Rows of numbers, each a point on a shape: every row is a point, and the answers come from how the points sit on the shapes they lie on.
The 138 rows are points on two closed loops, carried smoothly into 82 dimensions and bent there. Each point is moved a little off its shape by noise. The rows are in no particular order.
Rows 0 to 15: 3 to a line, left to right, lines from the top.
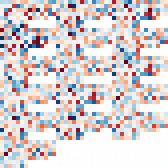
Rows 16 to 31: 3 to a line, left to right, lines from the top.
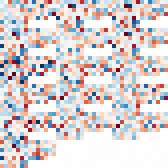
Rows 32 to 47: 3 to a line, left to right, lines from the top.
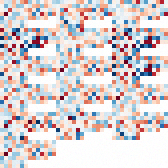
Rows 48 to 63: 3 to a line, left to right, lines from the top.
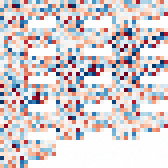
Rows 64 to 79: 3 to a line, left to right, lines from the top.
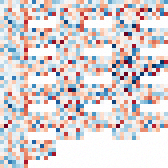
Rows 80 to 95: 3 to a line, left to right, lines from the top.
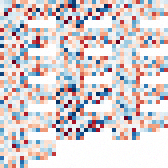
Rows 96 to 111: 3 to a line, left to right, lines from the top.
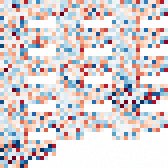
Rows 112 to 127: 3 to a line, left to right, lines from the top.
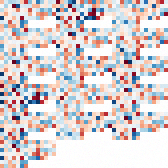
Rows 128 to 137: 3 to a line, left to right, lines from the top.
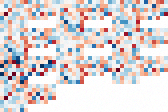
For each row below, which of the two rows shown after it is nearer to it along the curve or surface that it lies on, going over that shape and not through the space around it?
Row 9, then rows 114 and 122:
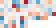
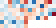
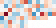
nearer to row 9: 114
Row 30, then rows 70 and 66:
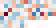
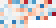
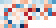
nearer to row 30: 66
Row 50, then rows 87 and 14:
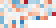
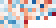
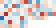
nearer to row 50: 87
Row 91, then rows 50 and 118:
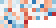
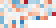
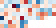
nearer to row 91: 50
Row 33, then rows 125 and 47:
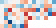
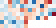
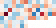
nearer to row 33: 125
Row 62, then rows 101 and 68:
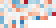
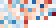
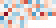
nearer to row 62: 101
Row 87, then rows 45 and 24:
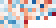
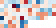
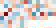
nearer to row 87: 45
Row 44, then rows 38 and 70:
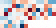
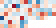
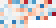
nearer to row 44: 38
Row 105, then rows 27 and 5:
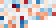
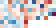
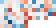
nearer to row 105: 27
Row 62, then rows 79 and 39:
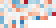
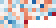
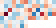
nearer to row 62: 79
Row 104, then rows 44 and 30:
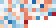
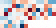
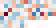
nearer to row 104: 44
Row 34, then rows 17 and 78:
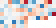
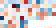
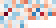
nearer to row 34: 17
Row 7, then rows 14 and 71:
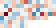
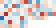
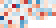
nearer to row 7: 14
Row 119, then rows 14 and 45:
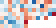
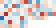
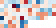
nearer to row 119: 45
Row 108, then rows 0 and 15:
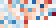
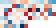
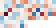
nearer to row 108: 0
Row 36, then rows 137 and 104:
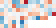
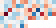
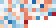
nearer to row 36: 104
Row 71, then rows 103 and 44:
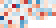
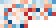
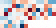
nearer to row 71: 44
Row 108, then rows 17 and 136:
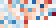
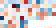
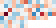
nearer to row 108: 17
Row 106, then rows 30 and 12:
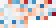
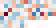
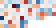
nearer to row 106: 12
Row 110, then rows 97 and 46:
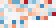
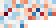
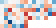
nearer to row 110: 46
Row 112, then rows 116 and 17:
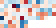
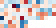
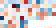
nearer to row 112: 17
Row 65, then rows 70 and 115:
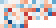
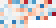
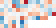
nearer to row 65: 70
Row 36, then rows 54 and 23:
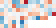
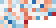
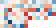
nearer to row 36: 54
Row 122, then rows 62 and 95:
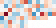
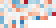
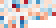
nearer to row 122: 95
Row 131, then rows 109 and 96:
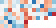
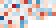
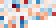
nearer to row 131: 96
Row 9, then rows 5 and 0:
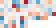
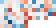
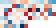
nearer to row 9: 5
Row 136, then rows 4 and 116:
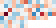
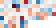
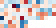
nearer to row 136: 116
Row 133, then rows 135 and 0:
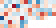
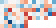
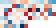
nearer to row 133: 0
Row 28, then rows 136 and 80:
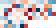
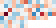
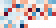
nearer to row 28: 80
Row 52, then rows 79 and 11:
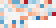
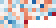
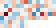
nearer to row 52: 79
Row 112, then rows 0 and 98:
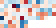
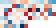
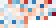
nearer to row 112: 98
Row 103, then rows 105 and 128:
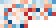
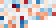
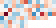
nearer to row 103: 128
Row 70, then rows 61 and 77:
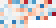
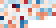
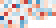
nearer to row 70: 61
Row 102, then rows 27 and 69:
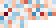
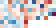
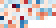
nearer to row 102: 69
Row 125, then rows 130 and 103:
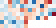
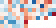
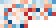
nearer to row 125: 130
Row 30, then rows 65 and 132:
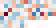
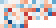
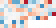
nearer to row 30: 65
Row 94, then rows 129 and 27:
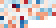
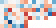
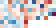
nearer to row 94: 27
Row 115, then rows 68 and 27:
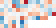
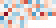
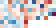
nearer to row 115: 27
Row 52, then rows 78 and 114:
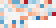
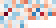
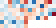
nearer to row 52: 114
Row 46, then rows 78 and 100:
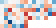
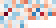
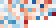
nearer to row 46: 100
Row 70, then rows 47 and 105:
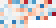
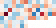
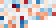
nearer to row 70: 105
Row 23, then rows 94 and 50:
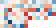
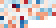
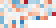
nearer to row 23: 50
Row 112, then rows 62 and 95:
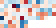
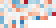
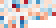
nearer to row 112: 95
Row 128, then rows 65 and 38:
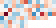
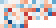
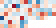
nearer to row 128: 38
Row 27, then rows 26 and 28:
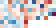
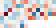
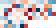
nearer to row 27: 28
